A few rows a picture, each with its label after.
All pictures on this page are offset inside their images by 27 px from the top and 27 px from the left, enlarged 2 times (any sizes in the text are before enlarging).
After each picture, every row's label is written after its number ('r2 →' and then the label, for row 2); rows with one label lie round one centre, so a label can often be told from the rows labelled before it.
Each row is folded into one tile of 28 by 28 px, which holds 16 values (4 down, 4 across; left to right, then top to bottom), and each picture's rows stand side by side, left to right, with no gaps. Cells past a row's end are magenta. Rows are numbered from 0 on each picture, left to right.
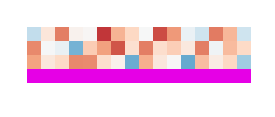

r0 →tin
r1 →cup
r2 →cup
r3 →cup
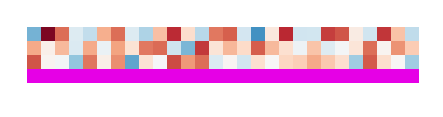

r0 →cup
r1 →cup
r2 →tin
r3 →cup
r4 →tin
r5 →cup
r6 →cup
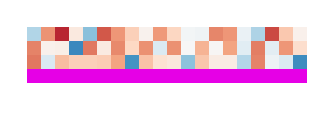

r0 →tin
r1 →cup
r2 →cup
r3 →cup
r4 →cup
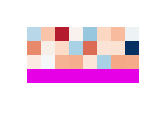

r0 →tin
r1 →tin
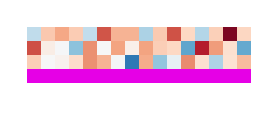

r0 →tin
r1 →cup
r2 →tin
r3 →tin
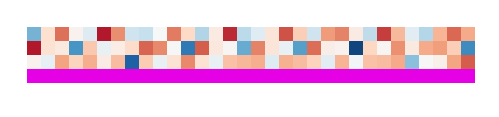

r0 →tin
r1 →cup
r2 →tin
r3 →tin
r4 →tin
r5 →tin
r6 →cup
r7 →tin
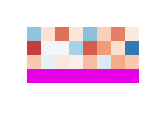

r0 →tin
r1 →tin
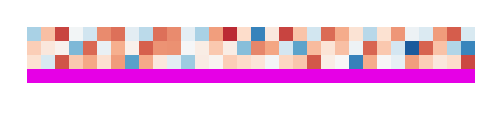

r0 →tin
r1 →cup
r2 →cup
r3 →tin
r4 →tin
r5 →cup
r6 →tin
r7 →tin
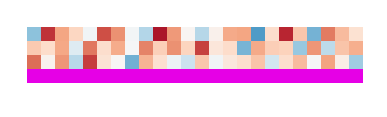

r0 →cup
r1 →cup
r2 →cup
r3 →tin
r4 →tin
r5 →cup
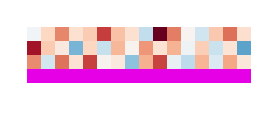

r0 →tin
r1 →cup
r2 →cup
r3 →tin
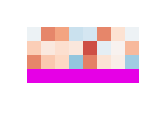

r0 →cup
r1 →cup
